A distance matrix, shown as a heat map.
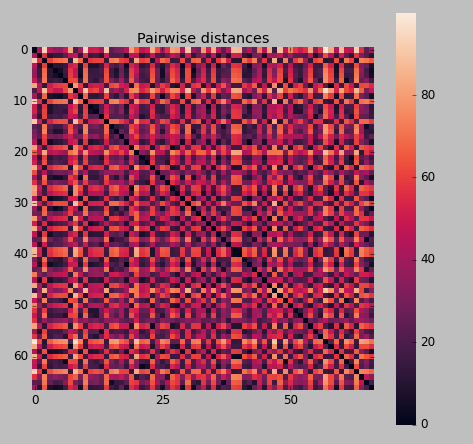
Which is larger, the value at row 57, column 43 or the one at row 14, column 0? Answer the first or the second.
the second
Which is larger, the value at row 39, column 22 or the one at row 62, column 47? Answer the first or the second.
the first
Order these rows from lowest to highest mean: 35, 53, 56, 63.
53, 56, 35, 63
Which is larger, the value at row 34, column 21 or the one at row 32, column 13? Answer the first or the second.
the second
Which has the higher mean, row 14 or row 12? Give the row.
14
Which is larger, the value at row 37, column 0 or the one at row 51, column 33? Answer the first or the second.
the second
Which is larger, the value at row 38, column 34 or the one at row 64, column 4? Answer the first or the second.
the second
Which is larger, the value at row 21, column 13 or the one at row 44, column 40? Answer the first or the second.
the second
